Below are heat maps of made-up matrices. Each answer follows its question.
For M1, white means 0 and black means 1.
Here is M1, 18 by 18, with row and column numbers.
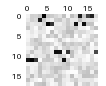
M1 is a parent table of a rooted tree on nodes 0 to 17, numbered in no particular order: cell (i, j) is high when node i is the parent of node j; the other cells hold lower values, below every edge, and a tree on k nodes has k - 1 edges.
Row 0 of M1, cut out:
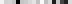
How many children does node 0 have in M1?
4
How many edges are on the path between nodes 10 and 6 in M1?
4
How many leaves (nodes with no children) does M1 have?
13
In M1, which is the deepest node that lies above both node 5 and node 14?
2
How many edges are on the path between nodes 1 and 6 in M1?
3
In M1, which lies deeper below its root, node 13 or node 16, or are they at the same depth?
the same depth
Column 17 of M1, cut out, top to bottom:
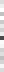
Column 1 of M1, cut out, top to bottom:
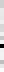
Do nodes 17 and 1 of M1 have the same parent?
no
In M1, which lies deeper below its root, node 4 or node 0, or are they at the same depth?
node 4
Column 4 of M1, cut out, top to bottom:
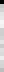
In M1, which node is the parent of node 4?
0
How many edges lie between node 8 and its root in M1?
2
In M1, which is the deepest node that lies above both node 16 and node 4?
0
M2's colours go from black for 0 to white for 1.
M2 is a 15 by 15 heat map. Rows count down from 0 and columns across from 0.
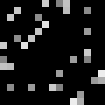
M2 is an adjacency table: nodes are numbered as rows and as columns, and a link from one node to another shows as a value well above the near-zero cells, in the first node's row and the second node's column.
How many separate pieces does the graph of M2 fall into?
1
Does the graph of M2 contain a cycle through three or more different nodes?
yes
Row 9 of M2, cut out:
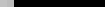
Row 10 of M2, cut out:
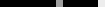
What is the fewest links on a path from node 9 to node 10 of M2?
3
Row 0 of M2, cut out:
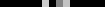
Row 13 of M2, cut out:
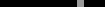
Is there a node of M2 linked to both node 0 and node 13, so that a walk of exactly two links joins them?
no
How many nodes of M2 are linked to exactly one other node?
3
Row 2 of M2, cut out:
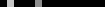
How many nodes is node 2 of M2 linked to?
2
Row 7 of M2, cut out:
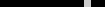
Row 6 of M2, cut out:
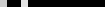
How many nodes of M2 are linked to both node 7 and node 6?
0
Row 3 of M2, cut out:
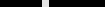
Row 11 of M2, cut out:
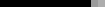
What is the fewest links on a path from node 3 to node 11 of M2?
6
